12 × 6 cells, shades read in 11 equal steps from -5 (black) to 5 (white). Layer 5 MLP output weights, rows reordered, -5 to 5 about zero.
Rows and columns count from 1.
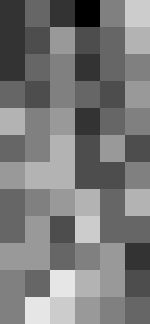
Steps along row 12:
up down down down down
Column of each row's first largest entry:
6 6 3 6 1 3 2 4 4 1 3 2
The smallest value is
-5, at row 1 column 4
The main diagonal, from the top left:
-3 -2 0 -1 -1 -2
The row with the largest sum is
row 12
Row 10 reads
1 1 -1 0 1 -3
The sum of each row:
-9 -5 -8 -5 -1 -2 1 3 -1 -1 4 7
